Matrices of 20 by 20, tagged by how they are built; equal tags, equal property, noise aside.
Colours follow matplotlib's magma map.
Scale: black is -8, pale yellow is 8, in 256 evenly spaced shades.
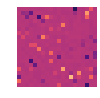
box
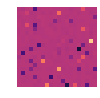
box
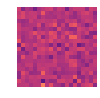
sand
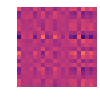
sand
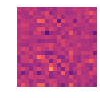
sand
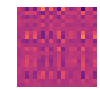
sand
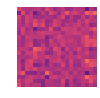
sand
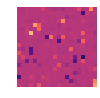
box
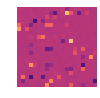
box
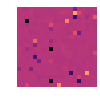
box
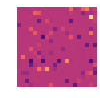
box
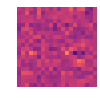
sand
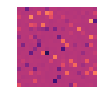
box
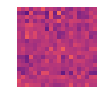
sand
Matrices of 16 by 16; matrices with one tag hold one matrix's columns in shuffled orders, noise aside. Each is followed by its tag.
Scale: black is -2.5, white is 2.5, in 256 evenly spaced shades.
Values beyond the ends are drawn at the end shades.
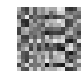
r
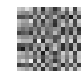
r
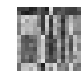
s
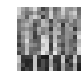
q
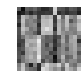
s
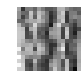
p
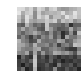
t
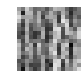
p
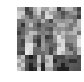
q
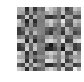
r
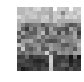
t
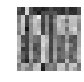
s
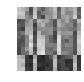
q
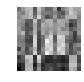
q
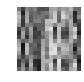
p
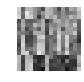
q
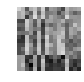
q
